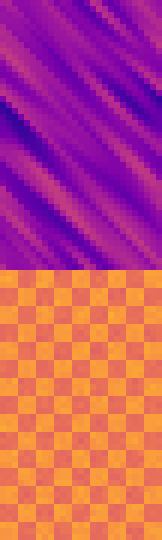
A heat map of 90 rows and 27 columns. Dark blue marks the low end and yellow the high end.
It is made of 2 by 1 panels. Panel 1,1: low, slanting down to the right. Panel 2,1: high, checkered.
